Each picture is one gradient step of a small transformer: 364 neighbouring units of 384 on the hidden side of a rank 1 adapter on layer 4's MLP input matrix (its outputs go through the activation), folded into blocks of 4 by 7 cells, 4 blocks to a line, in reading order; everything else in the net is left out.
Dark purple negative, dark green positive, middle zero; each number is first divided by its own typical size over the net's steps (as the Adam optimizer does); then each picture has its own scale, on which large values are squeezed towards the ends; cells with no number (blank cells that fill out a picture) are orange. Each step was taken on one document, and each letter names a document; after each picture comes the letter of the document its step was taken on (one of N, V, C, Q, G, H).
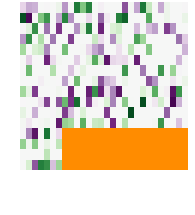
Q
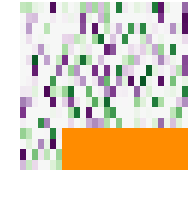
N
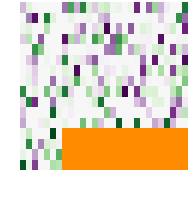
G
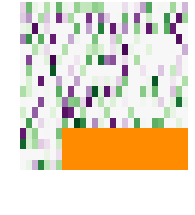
Q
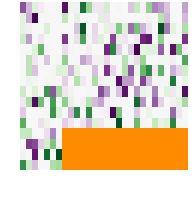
N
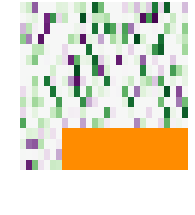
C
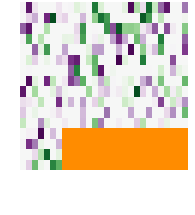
C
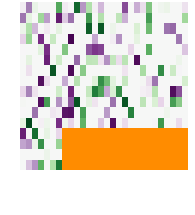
Q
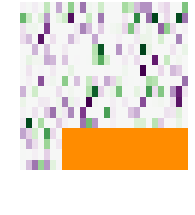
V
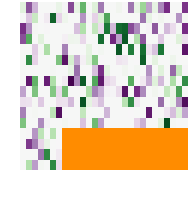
C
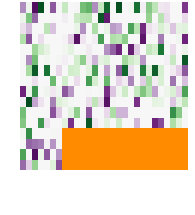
N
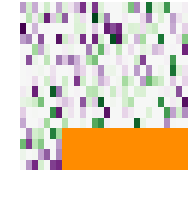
C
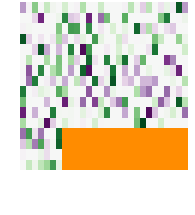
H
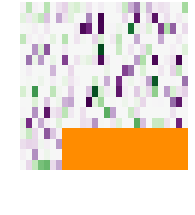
V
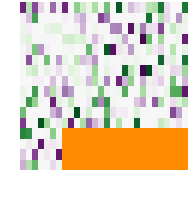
N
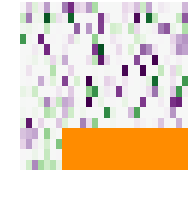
V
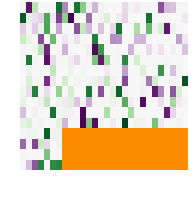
Q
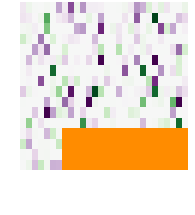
V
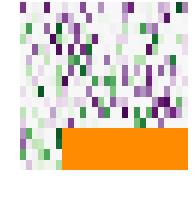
H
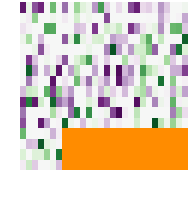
N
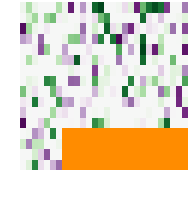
C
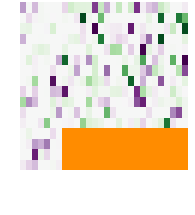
G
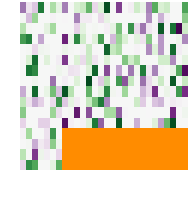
N
